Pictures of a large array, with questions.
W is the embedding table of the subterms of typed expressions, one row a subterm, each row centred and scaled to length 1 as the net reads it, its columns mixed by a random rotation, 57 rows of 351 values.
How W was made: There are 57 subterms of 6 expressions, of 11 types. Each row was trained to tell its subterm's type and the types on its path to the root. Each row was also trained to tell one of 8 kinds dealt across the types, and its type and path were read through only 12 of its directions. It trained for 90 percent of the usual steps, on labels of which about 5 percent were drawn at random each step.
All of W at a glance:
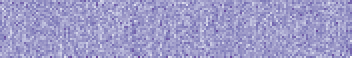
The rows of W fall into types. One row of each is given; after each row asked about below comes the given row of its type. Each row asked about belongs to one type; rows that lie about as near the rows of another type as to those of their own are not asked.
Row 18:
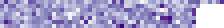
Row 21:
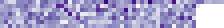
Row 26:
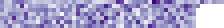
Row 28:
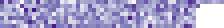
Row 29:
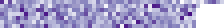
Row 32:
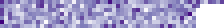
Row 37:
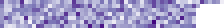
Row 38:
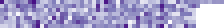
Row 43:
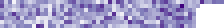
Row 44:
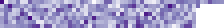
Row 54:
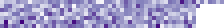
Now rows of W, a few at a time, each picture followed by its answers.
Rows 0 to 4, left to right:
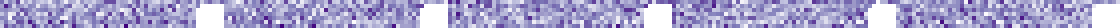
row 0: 54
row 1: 28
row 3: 21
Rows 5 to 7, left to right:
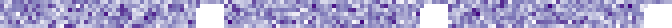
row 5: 44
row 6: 18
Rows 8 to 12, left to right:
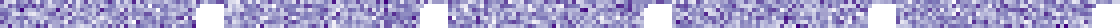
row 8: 21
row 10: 32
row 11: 18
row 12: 38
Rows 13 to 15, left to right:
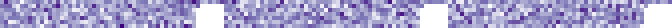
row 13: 54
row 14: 26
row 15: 43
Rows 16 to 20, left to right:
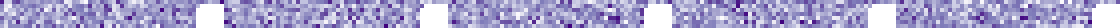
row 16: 28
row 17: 21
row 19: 43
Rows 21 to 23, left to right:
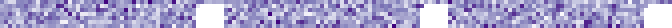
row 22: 38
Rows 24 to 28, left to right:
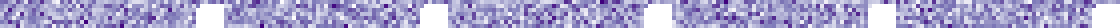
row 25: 38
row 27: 29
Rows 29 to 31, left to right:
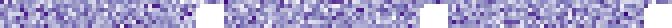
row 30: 32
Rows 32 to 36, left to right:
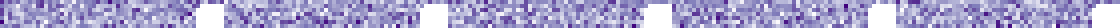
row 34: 37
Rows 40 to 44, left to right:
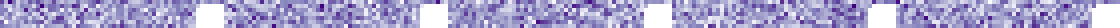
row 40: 37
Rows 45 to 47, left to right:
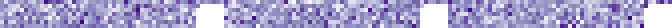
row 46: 28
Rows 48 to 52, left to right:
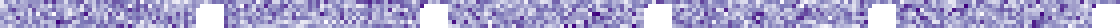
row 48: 29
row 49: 21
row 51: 28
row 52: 44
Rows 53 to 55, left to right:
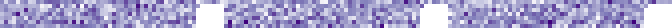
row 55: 26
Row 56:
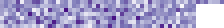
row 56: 38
